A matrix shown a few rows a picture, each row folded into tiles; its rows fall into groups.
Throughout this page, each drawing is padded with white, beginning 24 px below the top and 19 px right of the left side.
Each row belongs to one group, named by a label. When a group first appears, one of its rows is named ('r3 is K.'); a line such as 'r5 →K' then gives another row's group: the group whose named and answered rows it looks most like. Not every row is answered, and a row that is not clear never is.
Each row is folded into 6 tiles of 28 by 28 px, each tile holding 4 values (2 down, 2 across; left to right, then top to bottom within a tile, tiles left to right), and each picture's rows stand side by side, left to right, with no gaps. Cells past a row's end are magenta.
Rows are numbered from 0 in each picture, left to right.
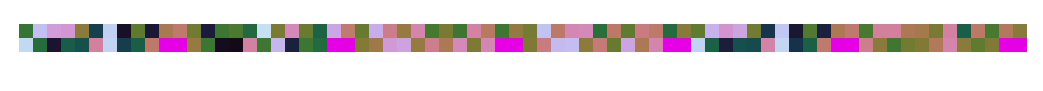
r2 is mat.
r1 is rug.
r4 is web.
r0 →web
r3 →mat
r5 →web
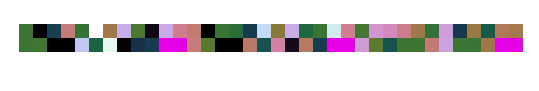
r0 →rug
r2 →web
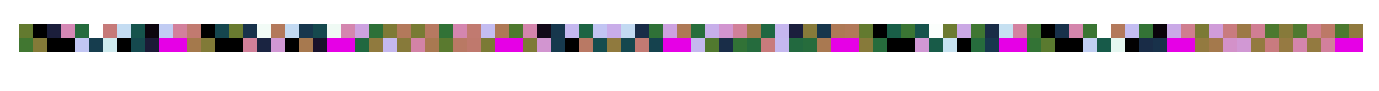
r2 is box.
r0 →rug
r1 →rug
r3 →rug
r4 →web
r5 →rug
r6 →rug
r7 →mat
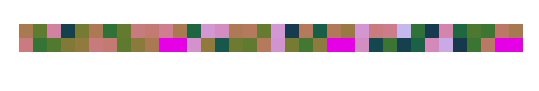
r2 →web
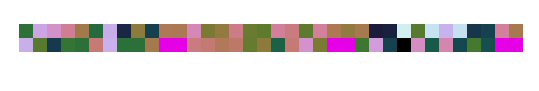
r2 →rug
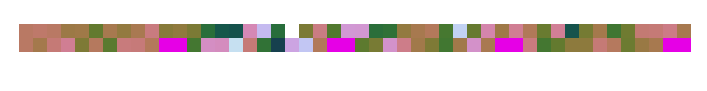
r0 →mat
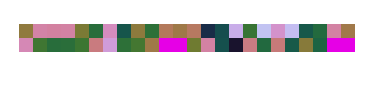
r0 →web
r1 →rug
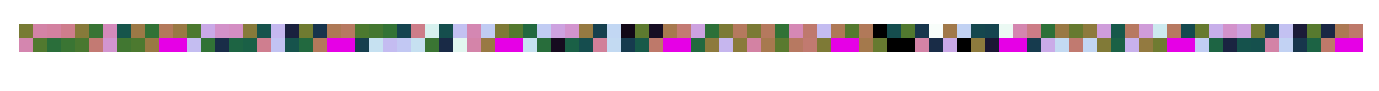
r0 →web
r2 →box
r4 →box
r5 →rug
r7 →web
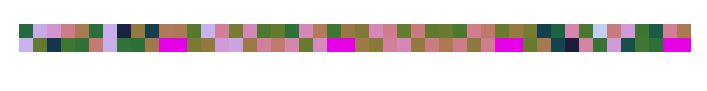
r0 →web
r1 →mat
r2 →mat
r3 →rug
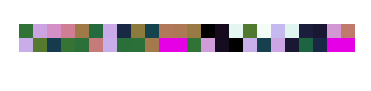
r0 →web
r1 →rug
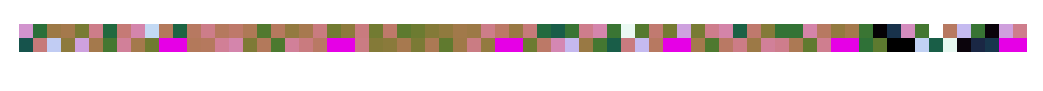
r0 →box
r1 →mat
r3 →box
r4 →mat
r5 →rug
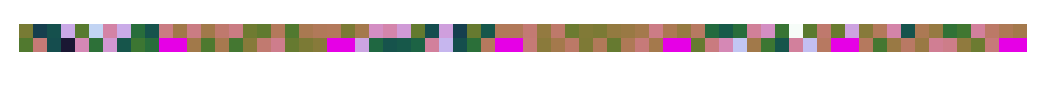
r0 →rug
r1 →web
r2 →web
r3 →mat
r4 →box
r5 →mat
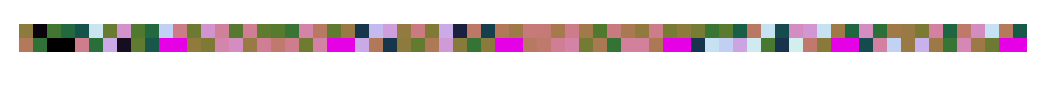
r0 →rug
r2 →web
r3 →mat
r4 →box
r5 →box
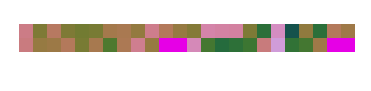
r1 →web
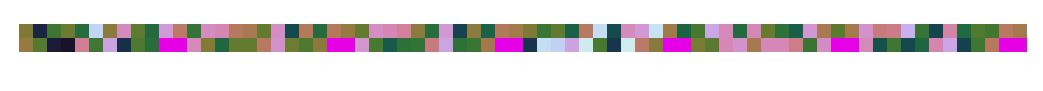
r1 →web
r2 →web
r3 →box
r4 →mat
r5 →web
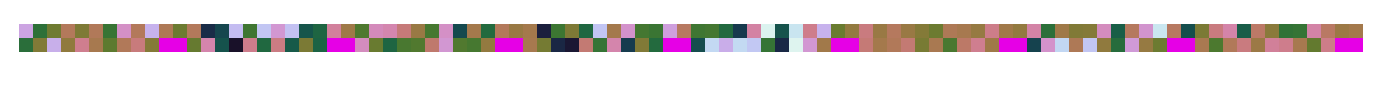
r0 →box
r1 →rug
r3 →rug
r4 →box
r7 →mat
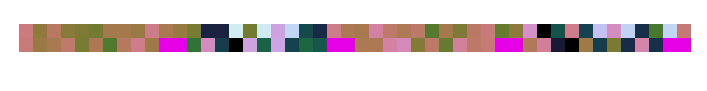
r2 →mat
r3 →rug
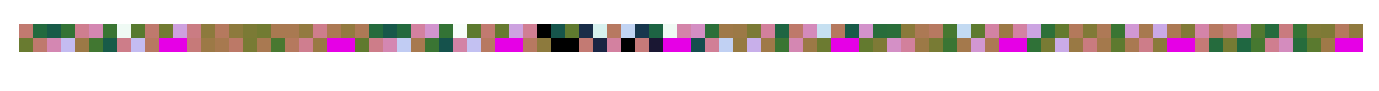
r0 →box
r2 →box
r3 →rug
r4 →box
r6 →box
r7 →web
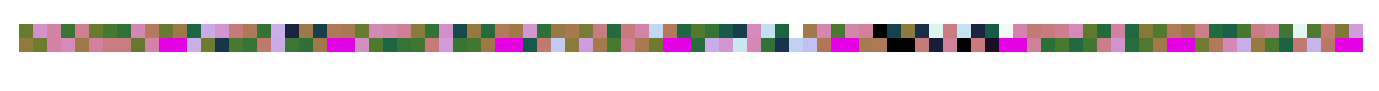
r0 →mat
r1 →web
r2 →web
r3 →box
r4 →box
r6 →web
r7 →box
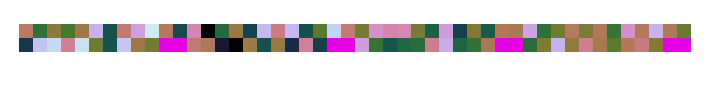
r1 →rug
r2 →web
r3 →box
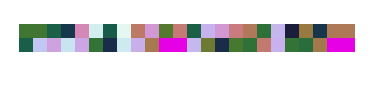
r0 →box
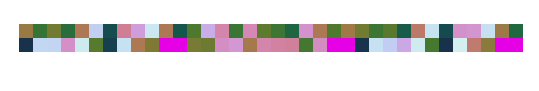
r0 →box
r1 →mat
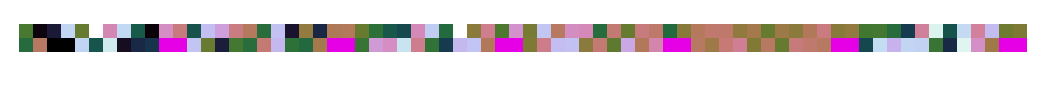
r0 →rug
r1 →web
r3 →mat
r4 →mat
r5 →box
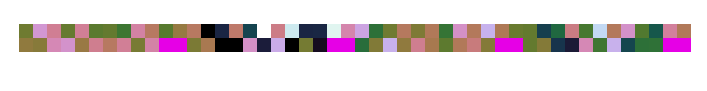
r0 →mat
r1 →rug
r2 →box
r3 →rug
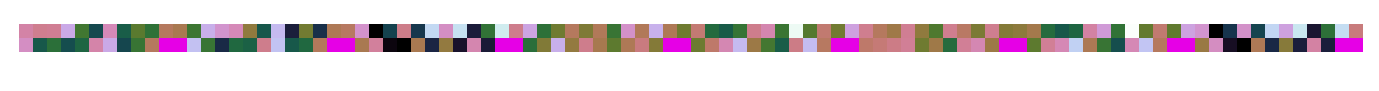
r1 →web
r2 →rug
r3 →box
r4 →box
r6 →box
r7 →rug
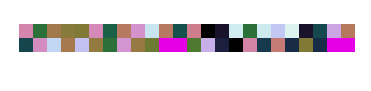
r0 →box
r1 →rug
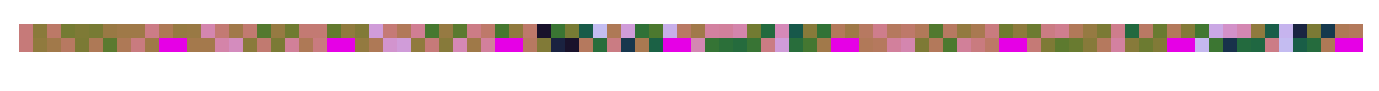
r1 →mat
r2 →mat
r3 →rug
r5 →mat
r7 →web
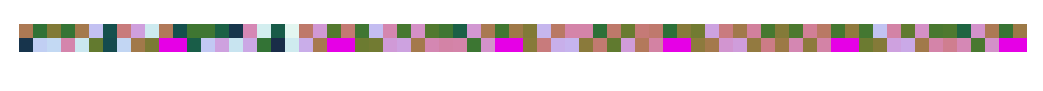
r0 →box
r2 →mat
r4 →mat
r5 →mat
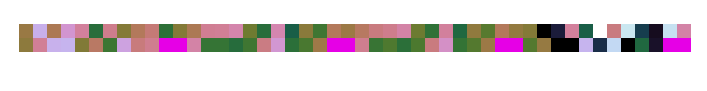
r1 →web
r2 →web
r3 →rug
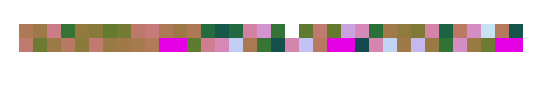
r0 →mat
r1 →box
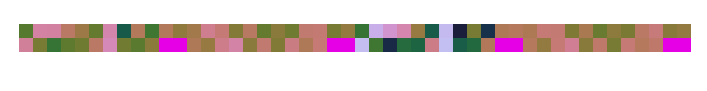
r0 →web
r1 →mat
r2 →web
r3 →mat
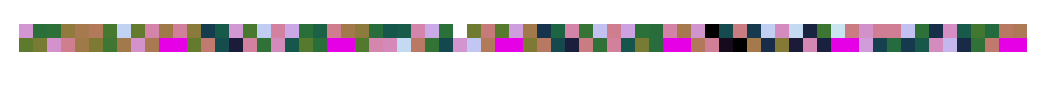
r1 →rug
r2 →box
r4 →rug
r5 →web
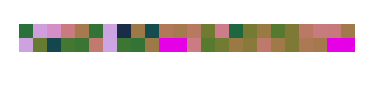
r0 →web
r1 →mat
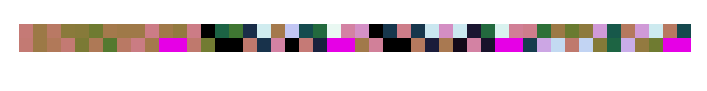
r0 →mat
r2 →rug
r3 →box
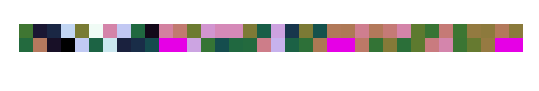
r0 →rug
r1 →web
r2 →web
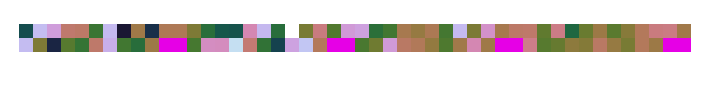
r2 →box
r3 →mat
